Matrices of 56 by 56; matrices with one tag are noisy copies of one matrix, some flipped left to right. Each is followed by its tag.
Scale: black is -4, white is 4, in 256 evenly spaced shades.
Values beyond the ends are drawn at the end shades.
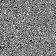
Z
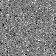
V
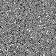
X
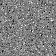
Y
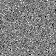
V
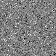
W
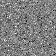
W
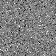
X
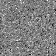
V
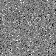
V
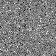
X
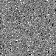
V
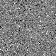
X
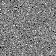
Z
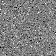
Z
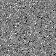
W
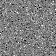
Z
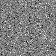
W
